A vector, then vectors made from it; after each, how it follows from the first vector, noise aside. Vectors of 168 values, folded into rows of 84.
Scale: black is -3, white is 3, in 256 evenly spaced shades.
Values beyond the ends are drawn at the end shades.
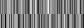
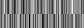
wrapped around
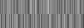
shrunk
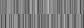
shrunk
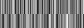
wrapped around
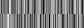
wrapped around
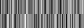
wrapped around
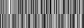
wrapped around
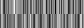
wrapped around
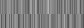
shrunk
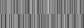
shrunk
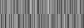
shrunk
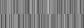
shrunk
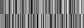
wrapped around
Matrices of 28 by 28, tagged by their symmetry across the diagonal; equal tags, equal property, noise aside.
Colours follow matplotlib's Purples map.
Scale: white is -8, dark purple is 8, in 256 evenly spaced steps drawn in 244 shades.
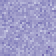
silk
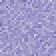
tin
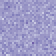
silk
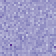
silk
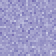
tin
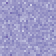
silk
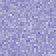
silk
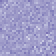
tin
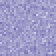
silk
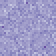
tin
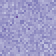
tin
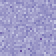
silk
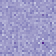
tin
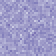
tin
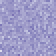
silk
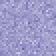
silk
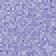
tin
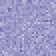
tin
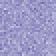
silk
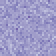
tin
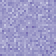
tin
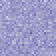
silk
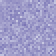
tin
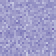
silk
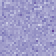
silk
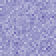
tin
